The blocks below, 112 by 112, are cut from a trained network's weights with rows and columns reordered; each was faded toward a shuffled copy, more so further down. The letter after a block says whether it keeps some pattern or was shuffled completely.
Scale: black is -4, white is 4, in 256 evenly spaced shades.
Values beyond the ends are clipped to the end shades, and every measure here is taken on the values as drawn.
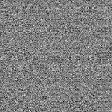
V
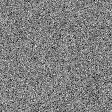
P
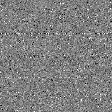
V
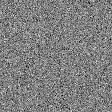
P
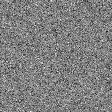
P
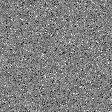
P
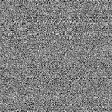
V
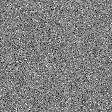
P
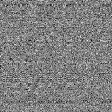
V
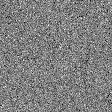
P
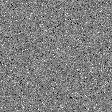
P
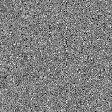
V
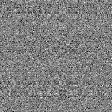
V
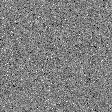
P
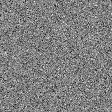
P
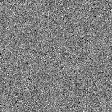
V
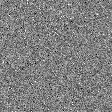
P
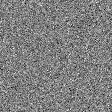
P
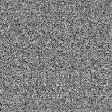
V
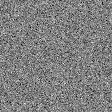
P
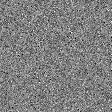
V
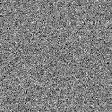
V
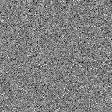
V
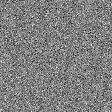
V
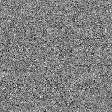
V
